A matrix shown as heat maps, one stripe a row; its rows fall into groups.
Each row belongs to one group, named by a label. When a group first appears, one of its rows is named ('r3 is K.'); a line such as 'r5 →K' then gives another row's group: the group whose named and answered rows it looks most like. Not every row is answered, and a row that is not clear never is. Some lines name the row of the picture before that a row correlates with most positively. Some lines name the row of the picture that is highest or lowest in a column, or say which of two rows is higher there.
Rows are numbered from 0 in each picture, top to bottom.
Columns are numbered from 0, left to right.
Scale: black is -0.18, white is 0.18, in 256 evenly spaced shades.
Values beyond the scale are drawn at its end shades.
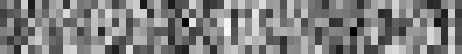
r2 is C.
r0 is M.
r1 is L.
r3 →L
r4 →L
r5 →M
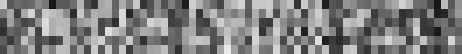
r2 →C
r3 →C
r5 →C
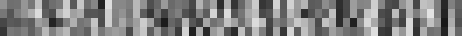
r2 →L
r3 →L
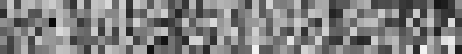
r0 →C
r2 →L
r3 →C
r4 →M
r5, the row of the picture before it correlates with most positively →3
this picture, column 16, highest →5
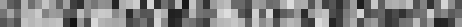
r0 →M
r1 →C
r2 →C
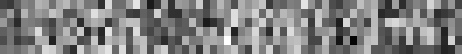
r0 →L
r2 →M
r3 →L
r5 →C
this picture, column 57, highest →2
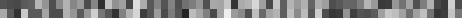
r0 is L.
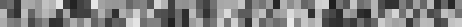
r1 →M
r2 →M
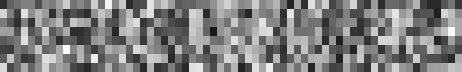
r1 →M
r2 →M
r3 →M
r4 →M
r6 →C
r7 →M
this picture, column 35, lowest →1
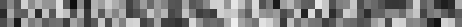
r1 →C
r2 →M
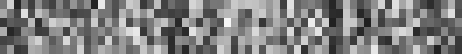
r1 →M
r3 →M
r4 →L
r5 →C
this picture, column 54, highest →0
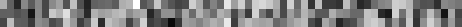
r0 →M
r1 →L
